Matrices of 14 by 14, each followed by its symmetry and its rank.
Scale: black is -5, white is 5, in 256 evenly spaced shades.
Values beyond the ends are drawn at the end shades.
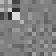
symmetric, rank three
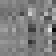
neither, rank two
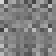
neither, rank two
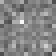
symmetric, rank three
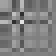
symmetric, rank one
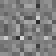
antisymmetric, rank two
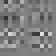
neither, rank two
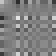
symmetric, rank one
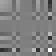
symmetric, rank one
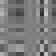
neither, rank one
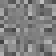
antisymmetric, rank two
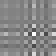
symmetric, rank one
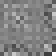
symmetric, rank three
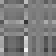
neither, rank one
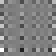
neither, rank one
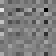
neither, rank two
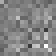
symmetric, rank three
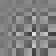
symmetric, rank one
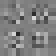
antisymmetric, rank two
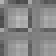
symmetric, rank one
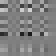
neither, rank one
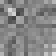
symmetric, rank three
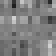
neither, rank two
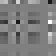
neither, rank one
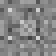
symmetric, rank three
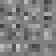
antisymmetric, rank two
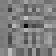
neither, rank two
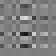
neither, rank one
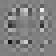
antisymmetric, rank two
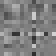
antisymmetric, rank two
